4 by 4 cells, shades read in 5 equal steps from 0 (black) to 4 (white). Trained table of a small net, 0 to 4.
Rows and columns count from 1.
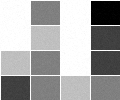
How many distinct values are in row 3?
4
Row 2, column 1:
4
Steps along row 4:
up up down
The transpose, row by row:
4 4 3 1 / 2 3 2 2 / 4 4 4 3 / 0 1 1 2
